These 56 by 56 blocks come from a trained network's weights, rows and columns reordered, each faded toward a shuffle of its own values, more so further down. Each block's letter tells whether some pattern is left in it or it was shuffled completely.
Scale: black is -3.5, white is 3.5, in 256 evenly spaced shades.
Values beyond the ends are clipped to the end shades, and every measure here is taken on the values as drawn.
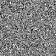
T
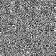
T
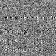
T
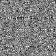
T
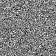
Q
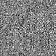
T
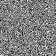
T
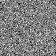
Q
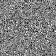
T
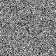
Q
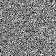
Q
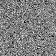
T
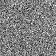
Q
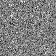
Q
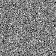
Q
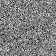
Q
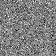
Q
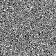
Q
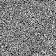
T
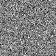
Q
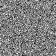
Q
